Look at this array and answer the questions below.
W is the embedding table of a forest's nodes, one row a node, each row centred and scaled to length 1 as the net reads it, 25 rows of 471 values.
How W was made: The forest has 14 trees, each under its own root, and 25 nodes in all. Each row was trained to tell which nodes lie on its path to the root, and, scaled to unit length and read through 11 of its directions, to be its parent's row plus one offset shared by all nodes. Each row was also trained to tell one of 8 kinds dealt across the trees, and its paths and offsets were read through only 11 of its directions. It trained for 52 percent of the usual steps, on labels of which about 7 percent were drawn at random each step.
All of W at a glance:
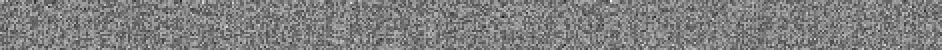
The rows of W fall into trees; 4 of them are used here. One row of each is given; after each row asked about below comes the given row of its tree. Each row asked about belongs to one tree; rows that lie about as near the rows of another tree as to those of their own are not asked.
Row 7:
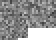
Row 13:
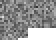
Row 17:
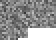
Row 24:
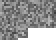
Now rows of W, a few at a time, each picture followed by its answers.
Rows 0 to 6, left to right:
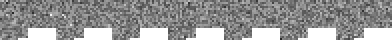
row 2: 7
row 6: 7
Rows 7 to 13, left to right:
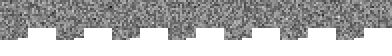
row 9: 13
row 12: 13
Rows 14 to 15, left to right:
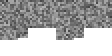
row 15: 7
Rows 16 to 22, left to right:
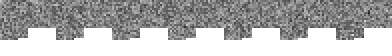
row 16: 24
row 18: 24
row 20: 13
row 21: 13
